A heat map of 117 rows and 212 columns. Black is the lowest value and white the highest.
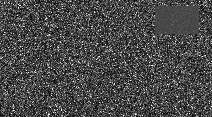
The texture is fine-grained noise. In the top right lies a patch that is calmer than the rest. Overall the values sit about 30% of the way up the scale. Most values sit low, with a long tail of high ones. The top right is the smoothest part. There is no overall slope.
